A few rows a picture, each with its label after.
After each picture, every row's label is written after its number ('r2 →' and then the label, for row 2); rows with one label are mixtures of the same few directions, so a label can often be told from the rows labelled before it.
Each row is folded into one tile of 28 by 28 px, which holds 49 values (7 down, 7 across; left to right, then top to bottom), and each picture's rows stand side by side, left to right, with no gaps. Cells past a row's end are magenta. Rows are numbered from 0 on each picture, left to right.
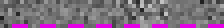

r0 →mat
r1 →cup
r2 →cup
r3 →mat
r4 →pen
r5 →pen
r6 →pen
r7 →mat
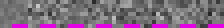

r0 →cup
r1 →pen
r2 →cup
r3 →cup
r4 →mat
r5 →pen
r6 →mat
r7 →pen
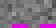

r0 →pen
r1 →pen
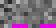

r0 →cup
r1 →pen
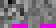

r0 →cup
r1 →pen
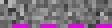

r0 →cup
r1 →mat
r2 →pen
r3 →pen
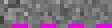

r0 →mat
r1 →pen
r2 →cup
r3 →cup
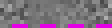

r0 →pen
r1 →pen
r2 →mat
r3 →pen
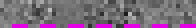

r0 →pen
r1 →cup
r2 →mat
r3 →mat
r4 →pen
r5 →mat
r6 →pen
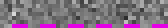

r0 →pen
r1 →pen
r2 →pen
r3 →cup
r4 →cup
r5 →pen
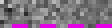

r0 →cup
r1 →mat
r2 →pen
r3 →pen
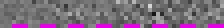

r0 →cup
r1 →mat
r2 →pen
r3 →pen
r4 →mat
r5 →pen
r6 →pen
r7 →pen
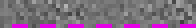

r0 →pen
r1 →mat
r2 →pen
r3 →pen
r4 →pen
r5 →pen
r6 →cup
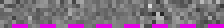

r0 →cup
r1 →mat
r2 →pen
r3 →pen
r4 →pen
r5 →pen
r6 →mat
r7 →mat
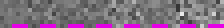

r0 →mat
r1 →pen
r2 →mat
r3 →pen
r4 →pen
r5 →mat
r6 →pen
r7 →mat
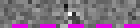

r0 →cup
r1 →cup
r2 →pen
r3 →cup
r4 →pen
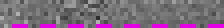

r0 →mat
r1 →mat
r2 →mat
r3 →cup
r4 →cup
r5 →mat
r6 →mat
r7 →mat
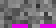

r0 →mat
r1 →pen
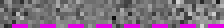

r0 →pen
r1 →cup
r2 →pen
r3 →mat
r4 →mat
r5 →pen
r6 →cup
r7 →mat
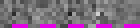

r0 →pen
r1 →mat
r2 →pen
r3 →pen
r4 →cup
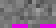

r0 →pen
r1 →cup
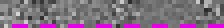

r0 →mat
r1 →mat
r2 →mat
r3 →cup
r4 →cup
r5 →pen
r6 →cup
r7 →cup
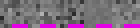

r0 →mat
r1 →pen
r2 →mat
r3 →pen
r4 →mat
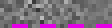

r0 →pen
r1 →cup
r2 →cup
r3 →pen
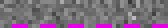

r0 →cup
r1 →cup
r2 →mat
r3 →pen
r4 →pen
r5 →pen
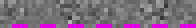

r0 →cup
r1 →cup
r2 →cup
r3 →cup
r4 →cup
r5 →pen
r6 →cup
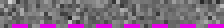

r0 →cup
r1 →pen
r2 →cup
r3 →mat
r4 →cup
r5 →mat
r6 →mat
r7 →mat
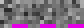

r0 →cup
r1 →cup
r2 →pen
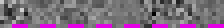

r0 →cup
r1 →mat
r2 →mat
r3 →mat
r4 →pen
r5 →pen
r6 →cup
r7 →mat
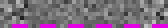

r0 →pen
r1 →mat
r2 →cup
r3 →pen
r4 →pen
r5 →pen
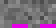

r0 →mat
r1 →mat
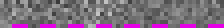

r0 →pen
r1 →pen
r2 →cup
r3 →pen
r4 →cup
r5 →mat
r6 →cup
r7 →pen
